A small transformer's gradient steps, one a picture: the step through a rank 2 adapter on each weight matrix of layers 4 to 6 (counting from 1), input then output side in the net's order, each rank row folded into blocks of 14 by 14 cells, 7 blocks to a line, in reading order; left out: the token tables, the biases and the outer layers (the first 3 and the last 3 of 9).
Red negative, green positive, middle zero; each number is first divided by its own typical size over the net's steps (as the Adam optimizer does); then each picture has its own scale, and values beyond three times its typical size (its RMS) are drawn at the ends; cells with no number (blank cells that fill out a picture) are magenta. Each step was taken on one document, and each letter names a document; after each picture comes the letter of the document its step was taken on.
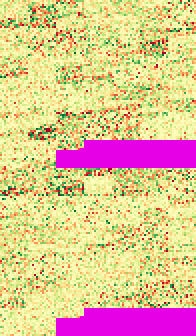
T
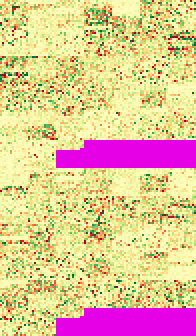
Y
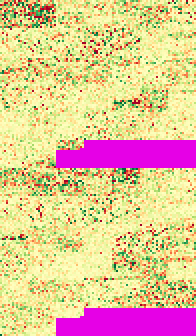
T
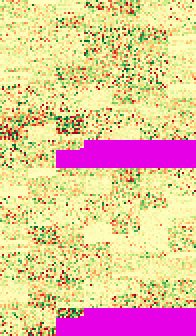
T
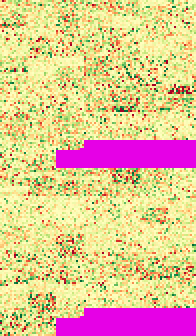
T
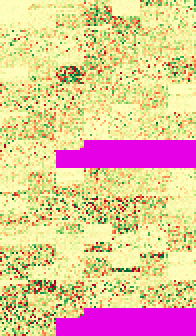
Y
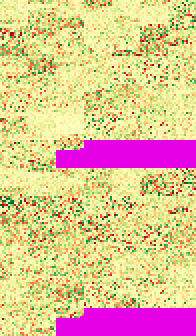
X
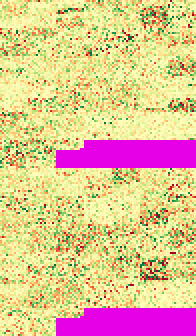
X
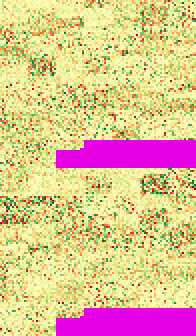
X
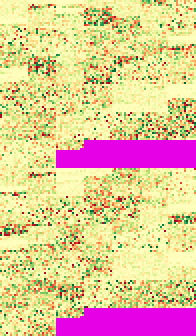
Y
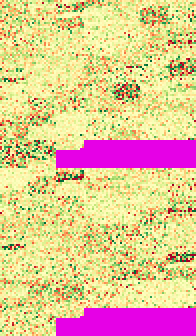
X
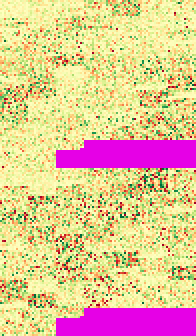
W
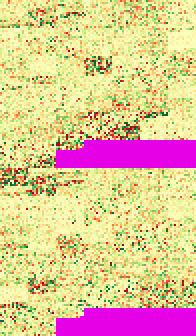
T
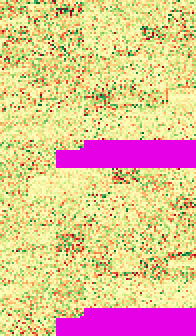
X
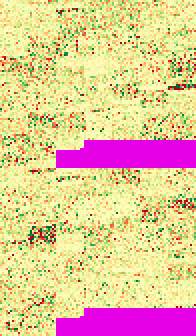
W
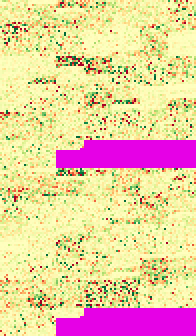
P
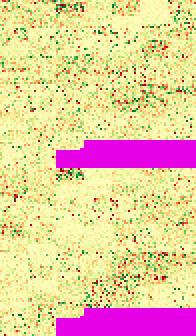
P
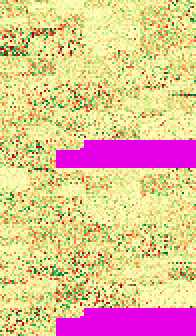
X
